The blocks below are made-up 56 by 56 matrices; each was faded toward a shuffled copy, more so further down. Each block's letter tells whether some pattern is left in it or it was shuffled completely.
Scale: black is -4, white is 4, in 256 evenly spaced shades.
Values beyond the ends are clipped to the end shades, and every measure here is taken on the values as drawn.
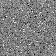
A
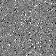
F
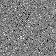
A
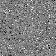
F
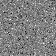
A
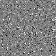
F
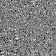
F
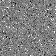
A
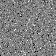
A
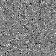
F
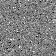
A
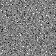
F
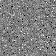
F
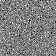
A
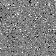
F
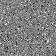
A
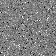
A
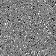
F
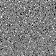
F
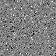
F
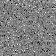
F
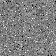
F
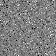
F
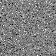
A
